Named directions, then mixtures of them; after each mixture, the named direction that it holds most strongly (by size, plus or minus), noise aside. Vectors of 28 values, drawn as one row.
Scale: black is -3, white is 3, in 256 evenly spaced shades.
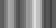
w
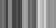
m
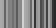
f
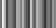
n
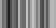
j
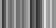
n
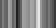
w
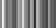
n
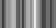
w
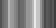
w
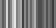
m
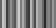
n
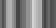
w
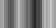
w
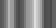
w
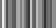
n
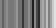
f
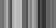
m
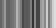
f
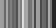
f
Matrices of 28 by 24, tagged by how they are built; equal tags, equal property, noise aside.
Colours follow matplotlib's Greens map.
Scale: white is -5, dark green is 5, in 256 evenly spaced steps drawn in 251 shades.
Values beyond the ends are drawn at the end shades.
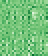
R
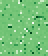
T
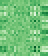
R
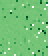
T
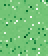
T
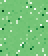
T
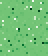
T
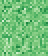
R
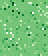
T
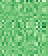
R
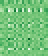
R
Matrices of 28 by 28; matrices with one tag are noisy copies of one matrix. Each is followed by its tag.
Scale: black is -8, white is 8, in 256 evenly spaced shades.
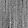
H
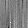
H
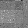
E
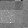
E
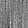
H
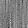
H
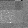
E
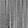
H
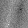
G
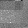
E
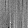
H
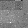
E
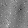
G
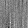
H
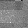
E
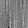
H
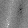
G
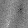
G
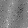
G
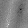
G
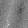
G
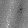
G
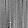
H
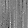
H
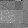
E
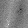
G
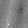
G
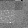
E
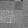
E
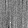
H
